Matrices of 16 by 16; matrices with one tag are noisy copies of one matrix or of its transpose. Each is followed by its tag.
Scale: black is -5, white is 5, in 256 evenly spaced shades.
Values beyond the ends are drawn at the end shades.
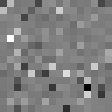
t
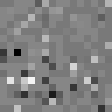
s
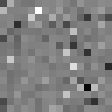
t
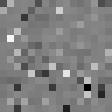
t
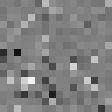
s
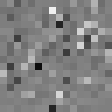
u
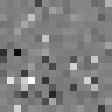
s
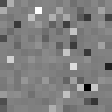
t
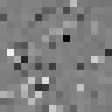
u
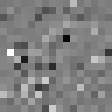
u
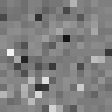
u
